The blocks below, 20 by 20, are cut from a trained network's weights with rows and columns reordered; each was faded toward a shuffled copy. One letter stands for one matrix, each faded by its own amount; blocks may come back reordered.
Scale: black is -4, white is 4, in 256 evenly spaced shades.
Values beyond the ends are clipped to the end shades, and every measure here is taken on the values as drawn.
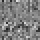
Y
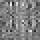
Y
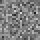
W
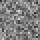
W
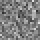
W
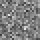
W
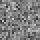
W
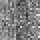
Y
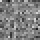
Y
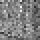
Y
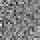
W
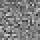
W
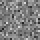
W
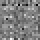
Y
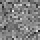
W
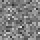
W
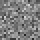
W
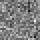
W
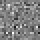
Y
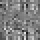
Y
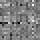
Y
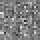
Y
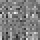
Y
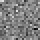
W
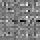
Y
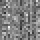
Y
